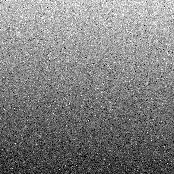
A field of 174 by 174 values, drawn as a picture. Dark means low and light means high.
Grain: fine. Stripes: none. Slope: up to the top. Average level on the scale: 50%. Odd rows or columns: none.
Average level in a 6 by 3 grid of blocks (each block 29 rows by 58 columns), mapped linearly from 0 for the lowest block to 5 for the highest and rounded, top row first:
555 / 444 / 333 / 222 / 111 / 000
